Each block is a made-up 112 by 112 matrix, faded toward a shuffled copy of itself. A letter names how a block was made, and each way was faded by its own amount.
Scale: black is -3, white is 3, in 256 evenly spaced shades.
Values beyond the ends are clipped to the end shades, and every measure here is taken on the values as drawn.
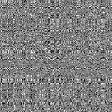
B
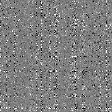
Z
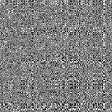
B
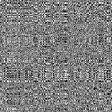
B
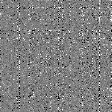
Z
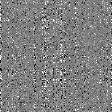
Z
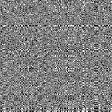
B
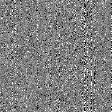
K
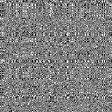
B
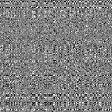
B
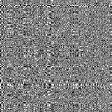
B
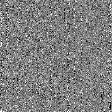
K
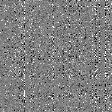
Z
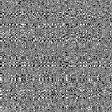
B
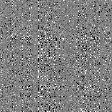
Z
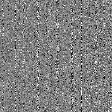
K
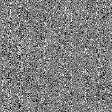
K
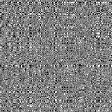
B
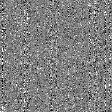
K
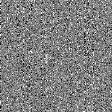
K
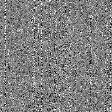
K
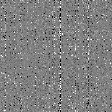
Z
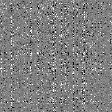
Z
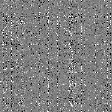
Z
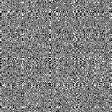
B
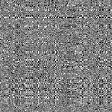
B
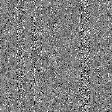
K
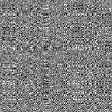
B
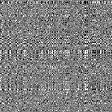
B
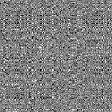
B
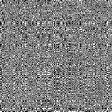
B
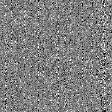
K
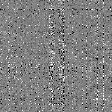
Z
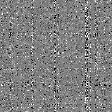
Z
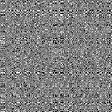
B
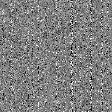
K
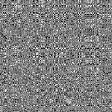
B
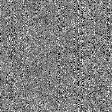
K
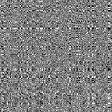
B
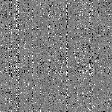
Z
